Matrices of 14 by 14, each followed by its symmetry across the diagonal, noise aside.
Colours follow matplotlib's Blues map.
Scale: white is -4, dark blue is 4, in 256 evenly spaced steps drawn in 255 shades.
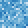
symmetric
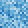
antisymmetric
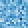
antisymmetric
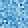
antisymmetric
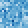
neither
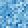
neither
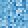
neither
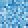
antisymmetric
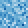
antisymmetric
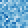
neither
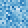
antisymmetric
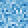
neither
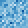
symmetric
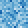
neither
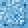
symmetric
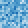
neither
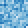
symmetric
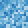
symmetric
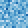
neither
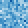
antisymmetric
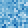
antisymmetric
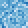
symmetric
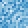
symmetric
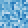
antisymmetric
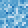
symmetric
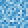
symmetric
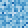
symmetric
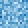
neither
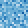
antisymmetric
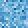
neither
